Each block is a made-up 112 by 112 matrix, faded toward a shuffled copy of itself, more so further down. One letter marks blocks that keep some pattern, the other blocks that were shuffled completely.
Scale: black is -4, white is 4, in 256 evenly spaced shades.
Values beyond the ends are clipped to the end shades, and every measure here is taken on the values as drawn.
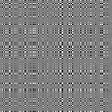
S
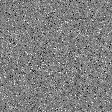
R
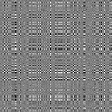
S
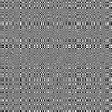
S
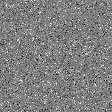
R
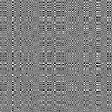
S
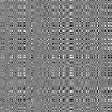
S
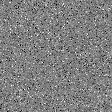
R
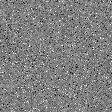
R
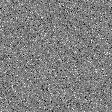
R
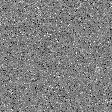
R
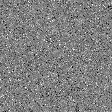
R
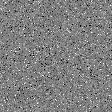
R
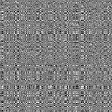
S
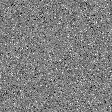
R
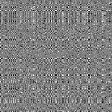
S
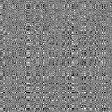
S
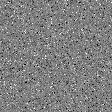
R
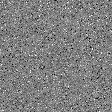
R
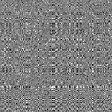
S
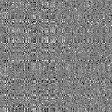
S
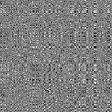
S
